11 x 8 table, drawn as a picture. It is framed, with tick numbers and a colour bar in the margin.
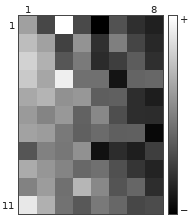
Ninth with the highest average: top left. Slope: up to the left. Average level on the scale: 40%. Odd patch: rougher, in the top middle.
